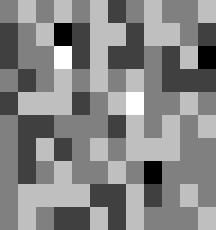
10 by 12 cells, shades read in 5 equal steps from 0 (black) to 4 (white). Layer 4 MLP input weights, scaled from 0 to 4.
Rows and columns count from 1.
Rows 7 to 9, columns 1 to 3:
2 1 3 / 2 1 2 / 2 3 3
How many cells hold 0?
3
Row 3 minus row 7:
-1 1 -1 3 -1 0 -1 -2 -1 -2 1 -2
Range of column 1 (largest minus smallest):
1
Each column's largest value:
2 3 3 4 3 3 3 4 3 3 3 3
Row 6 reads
2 1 1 2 2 2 1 3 2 3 2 3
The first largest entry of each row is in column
2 3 4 4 8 8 3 4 2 2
